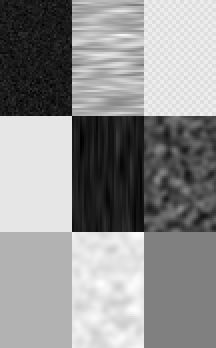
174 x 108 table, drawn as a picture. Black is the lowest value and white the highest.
The table splits into 3 rows of 3 panels. Panel 1,1: very low, fine-grained, faint in contrast. Panel 1,2: high, streaked across. Panel 1,3: very high, checkered, faint in contrast. Panel 2,1: very high, flat. Panel 2,2: very low, streaked downward, faint in contrast. Panel 2,3: low, blotchy. Panel 3,1: high, flat. Panel 3,2: very high, blotchy, faint in contrast. Panel 3,3: middling, flat.
